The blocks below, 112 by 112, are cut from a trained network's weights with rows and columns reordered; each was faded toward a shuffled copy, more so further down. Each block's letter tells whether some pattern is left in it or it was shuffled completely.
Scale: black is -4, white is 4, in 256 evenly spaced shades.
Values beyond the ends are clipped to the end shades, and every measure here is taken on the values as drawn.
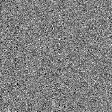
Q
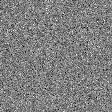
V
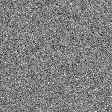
V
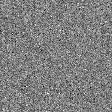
Q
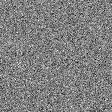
V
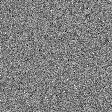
V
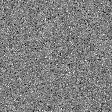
V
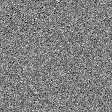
V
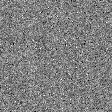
Q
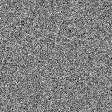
V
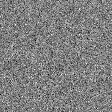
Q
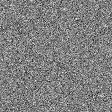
V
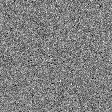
V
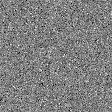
V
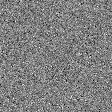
V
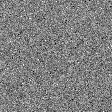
V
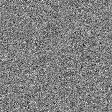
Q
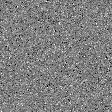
V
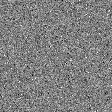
V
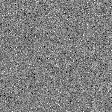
Q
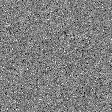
V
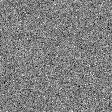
V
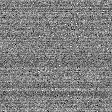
Q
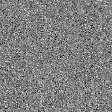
Q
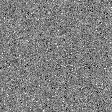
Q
